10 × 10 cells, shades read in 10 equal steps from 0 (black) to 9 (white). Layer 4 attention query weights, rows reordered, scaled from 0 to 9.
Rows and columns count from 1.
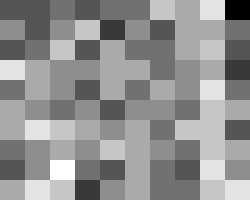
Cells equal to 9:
1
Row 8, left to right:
4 5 6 5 7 6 5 4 7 6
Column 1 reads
3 5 3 8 4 6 6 4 3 6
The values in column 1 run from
3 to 8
